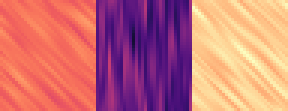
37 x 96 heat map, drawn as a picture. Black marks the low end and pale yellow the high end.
The table splits into one row of 3 panels. Panel 1,1: high, slanting down to the right, faint in contrast. Panel 1,2: low, streaked downward. Panel 1,3: very high, slanting down to the right, faint in contrast.
